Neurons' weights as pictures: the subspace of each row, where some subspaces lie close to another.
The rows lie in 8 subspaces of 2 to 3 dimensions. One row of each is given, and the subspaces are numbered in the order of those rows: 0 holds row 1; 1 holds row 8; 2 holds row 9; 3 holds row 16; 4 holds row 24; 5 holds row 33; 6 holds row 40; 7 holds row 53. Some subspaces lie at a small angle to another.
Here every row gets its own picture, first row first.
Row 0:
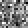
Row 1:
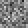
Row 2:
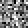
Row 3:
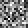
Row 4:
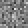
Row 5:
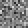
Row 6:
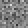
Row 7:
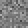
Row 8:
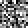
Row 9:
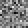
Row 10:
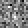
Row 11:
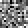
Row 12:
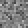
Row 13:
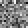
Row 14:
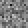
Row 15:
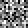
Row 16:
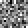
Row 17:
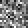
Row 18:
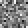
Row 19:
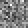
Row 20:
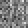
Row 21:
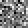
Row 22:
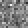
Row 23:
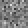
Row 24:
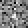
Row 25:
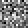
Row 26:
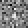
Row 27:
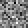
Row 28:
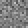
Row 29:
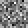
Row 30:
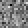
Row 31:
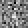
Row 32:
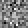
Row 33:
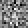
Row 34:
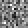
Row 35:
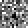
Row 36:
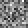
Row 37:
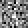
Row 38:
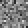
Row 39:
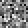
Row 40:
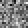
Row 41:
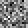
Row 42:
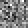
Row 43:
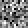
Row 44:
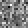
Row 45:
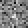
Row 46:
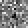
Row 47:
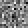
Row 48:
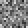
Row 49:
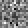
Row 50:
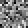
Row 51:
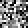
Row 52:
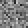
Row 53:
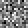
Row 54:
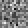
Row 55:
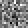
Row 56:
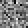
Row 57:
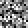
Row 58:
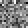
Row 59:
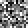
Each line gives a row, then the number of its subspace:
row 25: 4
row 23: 5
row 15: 7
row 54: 5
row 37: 7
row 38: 3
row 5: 2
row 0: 6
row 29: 0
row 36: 0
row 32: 5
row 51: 3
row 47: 0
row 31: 7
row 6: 4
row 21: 2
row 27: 7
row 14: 2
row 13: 6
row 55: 5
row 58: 6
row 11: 3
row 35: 4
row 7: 2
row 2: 1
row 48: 3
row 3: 0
